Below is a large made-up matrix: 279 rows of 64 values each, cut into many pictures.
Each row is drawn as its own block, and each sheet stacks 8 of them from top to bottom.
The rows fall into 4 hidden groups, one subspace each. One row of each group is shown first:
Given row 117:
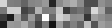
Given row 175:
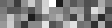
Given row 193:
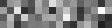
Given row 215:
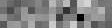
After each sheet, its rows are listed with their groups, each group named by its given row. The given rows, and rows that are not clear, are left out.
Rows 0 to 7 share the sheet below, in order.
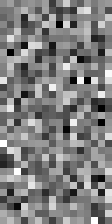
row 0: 193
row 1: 175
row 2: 215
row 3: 193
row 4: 193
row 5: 117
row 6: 175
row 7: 117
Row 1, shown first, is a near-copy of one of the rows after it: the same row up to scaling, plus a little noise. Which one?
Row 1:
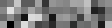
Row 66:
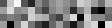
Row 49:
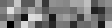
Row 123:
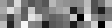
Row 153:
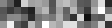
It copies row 49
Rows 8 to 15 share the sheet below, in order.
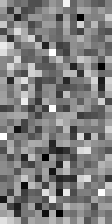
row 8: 215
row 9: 117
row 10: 175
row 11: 175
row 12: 215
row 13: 193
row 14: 193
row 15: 117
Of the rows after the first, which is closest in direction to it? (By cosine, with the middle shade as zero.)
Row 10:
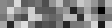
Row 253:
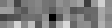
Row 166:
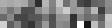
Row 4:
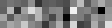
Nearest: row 4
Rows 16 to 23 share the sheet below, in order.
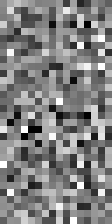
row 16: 215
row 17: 175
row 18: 193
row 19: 117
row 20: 175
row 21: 215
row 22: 175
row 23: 193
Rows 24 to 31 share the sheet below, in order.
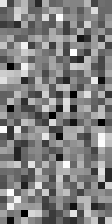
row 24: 117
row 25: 193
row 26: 117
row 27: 193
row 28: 193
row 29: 117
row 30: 175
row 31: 175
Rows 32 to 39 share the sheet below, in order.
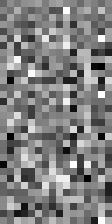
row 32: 193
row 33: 193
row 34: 175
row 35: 193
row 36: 175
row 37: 215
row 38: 193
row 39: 117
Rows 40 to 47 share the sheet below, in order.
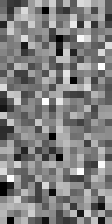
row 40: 215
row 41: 193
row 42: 193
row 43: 117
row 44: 117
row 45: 117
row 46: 117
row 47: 175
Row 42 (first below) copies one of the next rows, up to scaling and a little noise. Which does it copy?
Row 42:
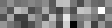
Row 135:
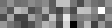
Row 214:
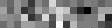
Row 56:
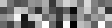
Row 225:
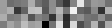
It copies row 135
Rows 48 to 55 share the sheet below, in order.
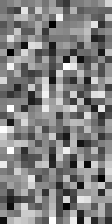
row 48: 117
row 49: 175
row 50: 215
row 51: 175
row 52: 117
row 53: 215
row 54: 175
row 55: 215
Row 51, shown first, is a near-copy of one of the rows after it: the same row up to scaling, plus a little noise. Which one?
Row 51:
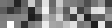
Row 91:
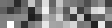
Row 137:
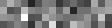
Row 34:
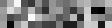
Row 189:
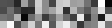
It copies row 91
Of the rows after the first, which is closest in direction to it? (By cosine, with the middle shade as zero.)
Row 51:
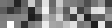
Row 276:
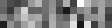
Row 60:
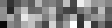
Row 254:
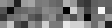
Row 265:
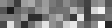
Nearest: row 265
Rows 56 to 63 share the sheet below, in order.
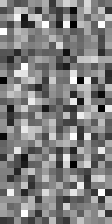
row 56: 193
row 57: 117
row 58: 215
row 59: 175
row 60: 215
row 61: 193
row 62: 175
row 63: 175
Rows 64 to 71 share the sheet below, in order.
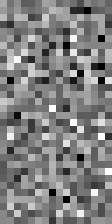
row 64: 193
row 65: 193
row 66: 175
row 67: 117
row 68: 175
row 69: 215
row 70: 117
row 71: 215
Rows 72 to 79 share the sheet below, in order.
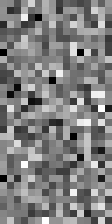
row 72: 175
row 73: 215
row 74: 117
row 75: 175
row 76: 193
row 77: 175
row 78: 193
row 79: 175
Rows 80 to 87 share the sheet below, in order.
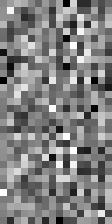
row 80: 215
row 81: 215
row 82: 215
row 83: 117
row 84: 117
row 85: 193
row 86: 215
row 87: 175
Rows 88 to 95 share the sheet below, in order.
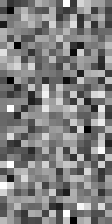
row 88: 215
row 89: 215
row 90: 175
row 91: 175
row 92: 175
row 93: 175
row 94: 117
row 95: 193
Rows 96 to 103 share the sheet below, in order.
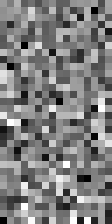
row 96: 175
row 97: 175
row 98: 117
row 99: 117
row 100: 117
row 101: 117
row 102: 193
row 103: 215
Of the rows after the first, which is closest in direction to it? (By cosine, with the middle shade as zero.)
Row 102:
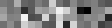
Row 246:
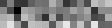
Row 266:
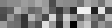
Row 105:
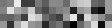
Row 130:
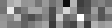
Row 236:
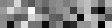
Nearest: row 130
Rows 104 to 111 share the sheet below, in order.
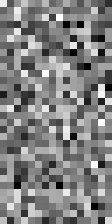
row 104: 117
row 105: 175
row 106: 193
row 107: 175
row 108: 193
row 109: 117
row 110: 117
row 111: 175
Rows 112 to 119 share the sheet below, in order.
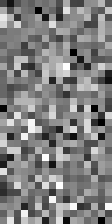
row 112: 117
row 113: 193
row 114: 193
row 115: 215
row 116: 175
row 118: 117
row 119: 193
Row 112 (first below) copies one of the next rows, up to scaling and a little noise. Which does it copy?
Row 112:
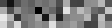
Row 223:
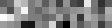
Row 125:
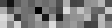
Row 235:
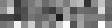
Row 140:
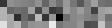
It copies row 125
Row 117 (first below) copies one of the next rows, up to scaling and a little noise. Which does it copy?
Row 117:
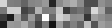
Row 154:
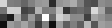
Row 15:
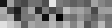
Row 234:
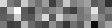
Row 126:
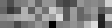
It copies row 154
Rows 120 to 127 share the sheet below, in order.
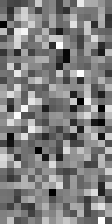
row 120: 215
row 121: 117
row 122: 215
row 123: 175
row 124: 175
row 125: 117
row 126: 117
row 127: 175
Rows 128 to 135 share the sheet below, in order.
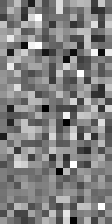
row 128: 175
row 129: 175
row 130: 215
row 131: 175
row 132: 215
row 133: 193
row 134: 215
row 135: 193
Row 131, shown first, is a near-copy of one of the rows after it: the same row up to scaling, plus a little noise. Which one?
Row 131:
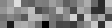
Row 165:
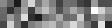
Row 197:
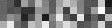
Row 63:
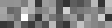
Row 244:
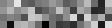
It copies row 244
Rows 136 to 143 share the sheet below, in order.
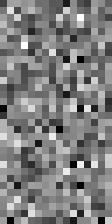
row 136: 215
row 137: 175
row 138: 215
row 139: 215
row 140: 117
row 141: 215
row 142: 215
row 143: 175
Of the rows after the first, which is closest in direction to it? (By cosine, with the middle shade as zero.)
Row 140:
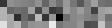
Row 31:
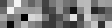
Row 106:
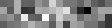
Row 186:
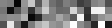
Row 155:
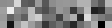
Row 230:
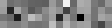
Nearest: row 230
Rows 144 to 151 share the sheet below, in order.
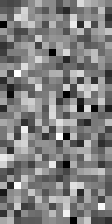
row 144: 215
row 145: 117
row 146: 215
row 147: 215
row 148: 193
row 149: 117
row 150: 215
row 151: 193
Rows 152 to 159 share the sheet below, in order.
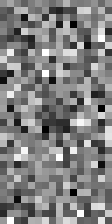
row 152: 193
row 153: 175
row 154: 117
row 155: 175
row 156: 193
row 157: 117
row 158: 193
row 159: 175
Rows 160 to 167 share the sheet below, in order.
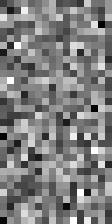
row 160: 117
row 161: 215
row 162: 175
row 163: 117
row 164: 215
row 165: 175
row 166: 215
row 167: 215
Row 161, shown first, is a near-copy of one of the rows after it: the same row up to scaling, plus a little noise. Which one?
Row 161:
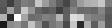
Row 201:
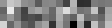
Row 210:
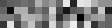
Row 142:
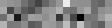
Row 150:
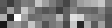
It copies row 150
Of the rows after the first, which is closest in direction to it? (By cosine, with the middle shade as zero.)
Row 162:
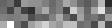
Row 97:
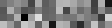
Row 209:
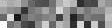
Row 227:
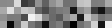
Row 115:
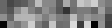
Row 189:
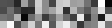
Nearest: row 189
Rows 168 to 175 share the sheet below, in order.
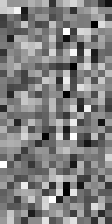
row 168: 117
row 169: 215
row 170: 193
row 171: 215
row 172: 193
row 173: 215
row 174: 193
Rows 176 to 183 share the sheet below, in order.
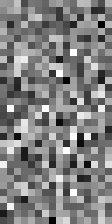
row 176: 175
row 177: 193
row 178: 117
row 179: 175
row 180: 215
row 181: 215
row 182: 193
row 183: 117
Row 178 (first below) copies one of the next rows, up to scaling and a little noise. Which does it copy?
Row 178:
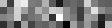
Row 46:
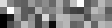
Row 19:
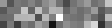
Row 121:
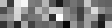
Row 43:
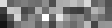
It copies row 121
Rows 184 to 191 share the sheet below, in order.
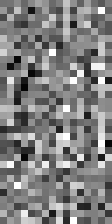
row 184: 193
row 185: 117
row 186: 175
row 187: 117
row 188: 117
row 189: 175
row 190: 215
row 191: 193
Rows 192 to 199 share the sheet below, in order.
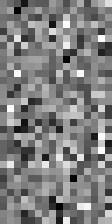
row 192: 117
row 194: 215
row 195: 175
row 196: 117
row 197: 175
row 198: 193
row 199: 193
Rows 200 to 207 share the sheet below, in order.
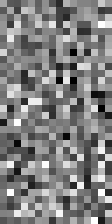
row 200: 193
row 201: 215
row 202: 193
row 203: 175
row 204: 117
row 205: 175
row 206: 175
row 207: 117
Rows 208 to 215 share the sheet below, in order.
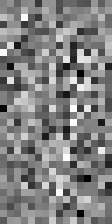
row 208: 175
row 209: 215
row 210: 215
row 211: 215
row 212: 193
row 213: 193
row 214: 193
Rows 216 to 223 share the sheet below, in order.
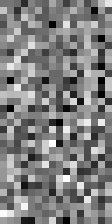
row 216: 117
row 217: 175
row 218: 175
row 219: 175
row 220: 193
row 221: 175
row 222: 215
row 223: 117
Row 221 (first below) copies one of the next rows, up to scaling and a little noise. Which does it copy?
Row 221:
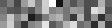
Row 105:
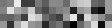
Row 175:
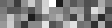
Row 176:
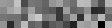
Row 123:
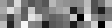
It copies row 175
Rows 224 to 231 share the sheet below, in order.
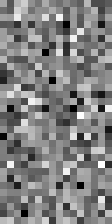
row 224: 117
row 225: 193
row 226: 117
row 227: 175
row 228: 215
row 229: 175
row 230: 215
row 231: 175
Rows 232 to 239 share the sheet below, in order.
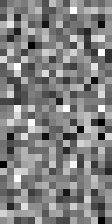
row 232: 193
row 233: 175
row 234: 117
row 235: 117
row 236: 175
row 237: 215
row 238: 117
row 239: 117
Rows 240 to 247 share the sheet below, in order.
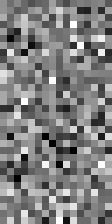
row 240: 193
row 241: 175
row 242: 117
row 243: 175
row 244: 175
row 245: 193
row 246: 117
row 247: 193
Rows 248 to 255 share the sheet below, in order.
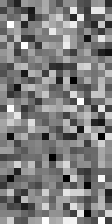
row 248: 175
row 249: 193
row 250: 193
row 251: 175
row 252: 175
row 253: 117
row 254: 175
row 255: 175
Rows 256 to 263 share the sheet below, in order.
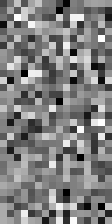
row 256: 215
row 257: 193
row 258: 175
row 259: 117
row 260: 175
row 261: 215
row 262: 117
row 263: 193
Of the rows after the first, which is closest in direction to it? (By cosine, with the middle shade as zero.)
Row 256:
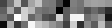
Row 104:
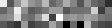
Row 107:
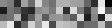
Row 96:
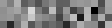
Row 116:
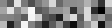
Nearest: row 104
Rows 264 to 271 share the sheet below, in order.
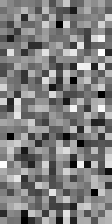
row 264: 193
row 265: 175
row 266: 193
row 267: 193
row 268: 175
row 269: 215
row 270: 117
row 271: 193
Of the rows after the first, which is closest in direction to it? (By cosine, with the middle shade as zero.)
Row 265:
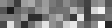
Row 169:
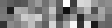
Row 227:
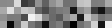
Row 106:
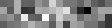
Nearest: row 106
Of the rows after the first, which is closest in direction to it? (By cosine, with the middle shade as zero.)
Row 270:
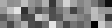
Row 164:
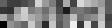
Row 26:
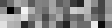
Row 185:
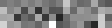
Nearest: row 185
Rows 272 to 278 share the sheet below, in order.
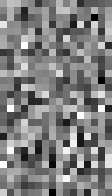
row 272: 215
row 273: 175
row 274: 117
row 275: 175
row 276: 215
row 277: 215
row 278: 215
